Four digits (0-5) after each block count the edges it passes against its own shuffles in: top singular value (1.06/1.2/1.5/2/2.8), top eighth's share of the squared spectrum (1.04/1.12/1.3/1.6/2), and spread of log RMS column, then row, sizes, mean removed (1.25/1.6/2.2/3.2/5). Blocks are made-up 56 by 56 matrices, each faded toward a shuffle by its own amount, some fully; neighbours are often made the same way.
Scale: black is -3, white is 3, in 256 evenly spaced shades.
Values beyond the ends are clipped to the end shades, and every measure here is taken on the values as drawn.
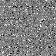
1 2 0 2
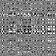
4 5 3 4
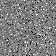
0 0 0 0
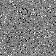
2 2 0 1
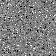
0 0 0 0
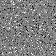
1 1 0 0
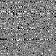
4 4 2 3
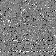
3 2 0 1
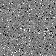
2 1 0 0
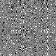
3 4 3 1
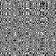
4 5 3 3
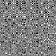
4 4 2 3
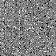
3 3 1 1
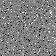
0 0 0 0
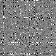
2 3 2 2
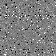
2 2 0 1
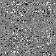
1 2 2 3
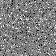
1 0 0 0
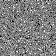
0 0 0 0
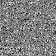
1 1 0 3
